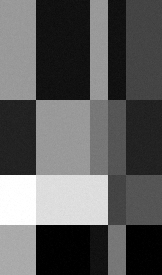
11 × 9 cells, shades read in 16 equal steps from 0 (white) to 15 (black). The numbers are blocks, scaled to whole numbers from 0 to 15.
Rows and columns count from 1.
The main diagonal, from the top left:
6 6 14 14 6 8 10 10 10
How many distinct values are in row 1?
3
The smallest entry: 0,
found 4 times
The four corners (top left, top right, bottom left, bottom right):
6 11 5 15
